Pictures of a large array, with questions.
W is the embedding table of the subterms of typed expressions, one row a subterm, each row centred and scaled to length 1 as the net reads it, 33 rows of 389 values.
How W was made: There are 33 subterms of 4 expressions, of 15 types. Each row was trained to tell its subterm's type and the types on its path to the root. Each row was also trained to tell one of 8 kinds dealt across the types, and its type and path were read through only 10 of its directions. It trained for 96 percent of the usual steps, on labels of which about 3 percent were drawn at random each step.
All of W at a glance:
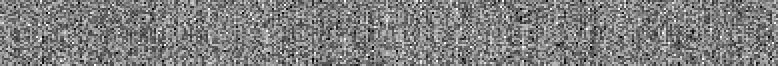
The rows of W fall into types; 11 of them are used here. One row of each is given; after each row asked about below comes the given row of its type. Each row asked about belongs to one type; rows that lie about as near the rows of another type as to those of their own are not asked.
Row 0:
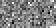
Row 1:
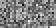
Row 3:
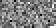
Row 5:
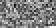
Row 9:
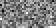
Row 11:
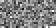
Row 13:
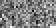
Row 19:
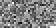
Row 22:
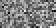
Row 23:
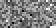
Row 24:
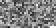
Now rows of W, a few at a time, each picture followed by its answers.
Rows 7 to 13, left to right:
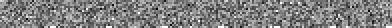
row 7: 9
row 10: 9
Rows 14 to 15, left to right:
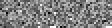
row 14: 3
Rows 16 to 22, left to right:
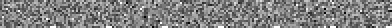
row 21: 24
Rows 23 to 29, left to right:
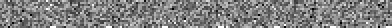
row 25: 0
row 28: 19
